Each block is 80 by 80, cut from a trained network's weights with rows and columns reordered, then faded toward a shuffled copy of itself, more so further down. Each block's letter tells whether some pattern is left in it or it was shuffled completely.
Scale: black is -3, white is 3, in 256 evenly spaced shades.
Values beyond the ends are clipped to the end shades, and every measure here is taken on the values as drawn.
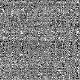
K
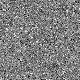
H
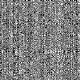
K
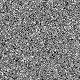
H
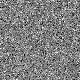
H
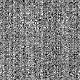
K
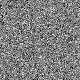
H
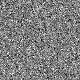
H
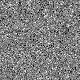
H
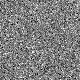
H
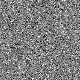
H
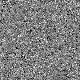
H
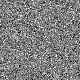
H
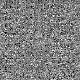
K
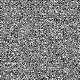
K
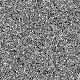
H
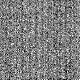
K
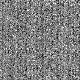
K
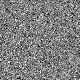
H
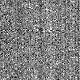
K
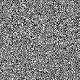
K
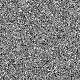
H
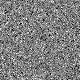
H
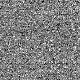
K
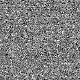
K
